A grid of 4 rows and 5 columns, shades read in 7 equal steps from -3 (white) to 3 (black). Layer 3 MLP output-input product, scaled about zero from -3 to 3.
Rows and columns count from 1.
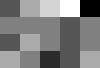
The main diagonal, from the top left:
1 0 0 1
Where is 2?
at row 4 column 3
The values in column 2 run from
-1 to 0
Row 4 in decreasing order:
2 1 0 -1 -1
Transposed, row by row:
1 0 1 -1 | -1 0 -1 0 | -2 0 0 2 | -3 1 1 1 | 3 0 0 -1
